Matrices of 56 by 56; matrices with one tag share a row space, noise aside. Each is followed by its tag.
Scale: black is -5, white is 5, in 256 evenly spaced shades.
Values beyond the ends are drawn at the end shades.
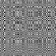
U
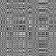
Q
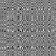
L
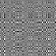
U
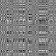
Q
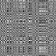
Q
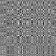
L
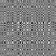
L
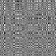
U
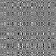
L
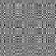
U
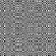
U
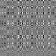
L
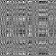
Q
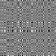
L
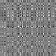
L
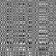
Q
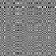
U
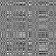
Q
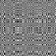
U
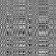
Q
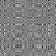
U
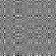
U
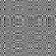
U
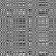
Q
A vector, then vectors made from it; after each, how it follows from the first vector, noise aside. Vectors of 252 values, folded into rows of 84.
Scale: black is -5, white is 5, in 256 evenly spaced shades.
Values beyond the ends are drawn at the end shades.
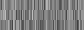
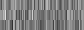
copied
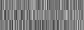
sign-scrambled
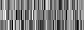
scaled up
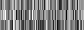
scaled up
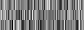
scaled up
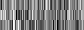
scaled up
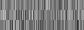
copied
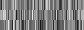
scaled up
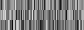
scaled up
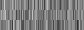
copied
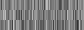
copied
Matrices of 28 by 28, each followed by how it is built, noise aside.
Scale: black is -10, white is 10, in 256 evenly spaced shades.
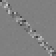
banded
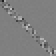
banded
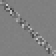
banded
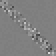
banded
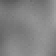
smooth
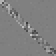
banded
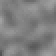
smooth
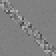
banded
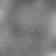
smooth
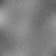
smooth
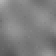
smooth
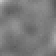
smooth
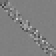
banded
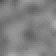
smooth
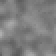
smooth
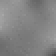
smooth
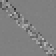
banded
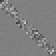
banded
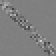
banded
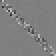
banded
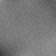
smooth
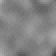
smooth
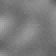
smooth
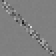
banded
